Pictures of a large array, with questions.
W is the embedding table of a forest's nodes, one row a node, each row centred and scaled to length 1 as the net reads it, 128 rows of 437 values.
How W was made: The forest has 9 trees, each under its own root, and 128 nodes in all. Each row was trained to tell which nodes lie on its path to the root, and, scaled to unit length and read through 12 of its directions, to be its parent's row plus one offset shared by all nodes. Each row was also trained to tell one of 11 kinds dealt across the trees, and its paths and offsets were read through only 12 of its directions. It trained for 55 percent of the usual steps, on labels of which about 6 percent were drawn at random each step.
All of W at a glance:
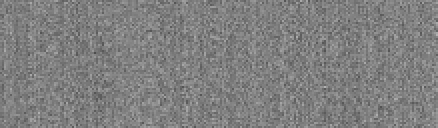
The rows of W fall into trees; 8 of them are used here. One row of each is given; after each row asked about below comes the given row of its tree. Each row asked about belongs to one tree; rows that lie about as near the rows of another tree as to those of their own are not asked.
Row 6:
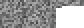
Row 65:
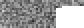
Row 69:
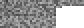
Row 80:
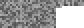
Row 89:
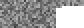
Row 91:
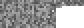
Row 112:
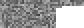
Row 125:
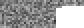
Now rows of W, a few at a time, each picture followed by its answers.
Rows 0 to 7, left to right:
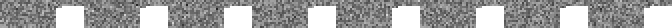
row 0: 125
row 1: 65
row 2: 125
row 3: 80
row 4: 6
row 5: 65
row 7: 112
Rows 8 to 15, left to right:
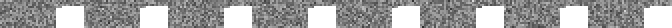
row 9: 112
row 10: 65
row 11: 112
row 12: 65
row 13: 112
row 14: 80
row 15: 6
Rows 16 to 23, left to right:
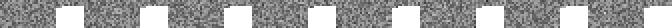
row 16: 80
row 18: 6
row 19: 69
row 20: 65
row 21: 65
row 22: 89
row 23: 80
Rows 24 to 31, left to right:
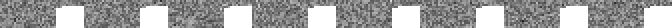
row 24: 80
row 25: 125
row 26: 89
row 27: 69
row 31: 125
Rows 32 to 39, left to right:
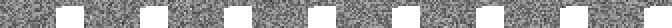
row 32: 91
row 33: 125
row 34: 80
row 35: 112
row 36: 112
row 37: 89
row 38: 69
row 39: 112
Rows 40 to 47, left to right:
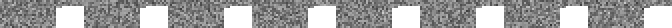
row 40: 89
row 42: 89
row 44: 65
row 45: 89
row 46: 6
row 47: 125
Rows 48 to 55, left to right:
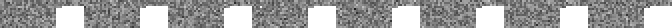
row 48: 65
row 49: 89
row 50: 65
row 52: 65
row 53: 69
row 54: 69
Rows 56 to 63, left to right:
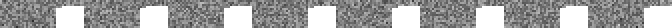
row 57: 91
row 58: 112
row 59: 65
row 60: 65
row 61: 80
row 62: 125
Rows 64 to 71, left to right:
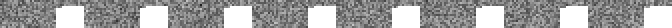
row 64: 6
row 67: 89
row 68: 6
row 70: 6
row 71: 91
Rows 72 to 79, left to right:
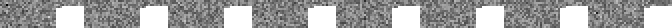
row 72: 6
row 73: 112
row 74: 89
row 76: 112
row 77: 6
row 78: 89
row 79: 112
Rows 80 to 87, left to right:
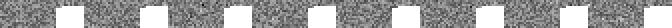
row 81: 69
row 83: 80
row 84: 69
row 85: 65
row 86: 80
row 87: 80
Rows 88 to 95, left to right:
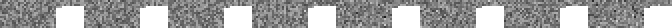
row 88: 125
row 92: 6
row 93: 65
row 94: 89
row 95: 6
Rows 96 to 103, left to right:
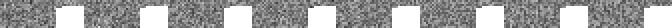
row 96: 6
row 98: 89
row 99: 69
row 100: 91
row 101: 69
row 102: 91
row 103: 80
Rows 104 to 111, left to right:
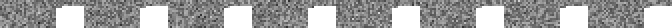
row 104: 89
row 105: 80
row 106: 65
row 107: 6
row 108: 6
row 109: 65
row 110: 6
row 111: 89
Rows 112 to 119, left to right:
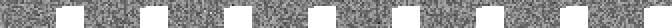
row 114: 6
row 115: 112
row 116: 89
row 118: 125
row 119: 89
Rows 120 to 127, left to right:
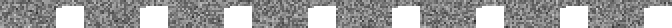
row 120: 89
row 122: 112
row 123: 80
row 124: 65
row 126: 80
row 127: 80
